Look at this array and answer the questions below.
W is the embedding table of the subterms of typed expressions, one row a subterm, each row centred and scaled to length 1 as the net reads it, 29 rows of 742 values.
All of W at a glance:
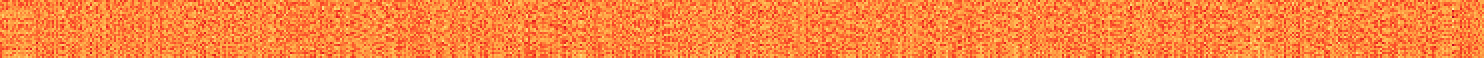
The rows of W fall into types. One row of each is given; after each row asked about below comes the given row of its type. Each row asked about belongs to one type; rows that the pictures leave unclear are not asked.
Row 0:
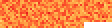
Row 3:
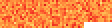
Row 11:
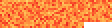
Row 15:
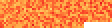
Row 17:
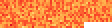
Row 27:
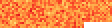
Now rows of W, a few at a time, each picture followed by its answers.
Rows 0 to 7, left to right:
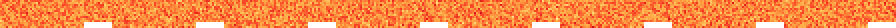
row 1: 17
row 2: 17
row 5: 11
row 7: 15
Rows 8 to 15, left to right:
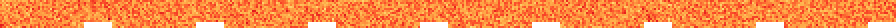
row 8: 11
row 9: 0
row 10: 17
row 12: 17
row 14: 0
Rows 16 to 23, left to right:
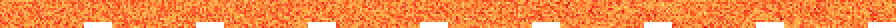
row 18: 0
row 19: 15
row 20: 15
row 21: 27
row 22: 11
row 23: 27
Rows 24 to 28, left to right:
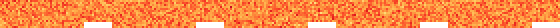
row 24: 0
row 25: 11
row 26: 17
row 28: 11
